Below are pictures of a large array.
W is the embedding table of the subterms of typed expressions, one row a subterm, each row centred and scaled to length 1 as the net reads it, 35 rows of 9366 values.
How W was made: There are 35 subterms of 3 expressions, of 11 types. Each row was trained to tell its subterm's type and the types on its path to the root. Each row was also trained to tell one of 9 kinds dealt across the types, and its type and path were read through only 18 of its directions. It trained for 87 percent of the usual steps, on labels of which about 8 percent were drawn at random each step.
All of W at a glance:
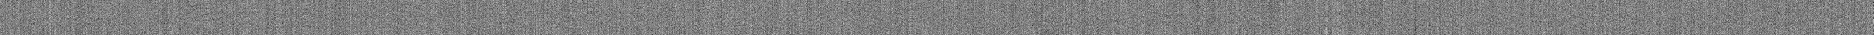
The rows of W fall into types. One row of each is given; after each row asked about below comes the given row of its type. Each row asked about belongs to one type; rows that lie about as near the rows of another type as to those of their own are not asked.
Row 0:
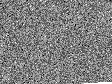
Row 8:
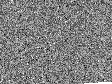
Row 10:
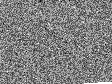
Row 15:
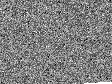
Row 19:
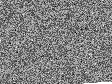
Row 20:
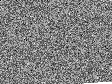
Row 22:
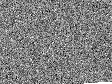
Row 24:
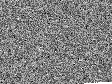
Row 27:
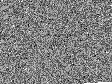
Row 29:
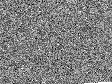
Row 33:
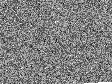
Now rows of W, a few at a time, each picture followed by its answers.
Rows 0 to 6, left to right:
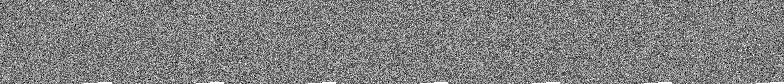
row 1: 20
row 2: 10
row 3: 15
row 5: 27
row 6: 33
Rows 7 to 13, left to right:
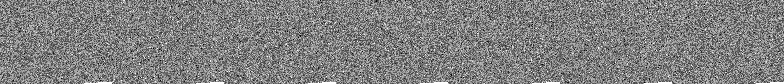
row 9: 10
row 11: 20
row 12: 24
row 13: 27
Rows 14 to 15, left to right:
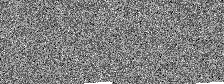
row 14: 22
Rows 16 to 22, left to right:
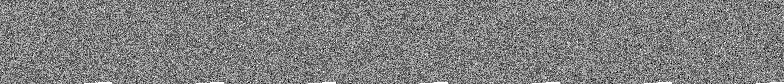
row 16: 8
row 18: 33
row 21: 10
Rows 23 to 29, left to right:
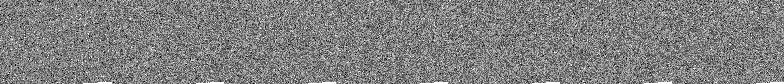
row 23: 24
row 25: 29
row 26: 0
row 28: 20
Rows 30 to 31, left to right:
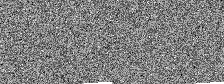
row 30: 27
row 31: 33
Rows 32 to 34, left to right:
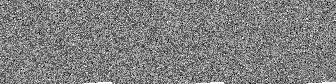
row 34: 29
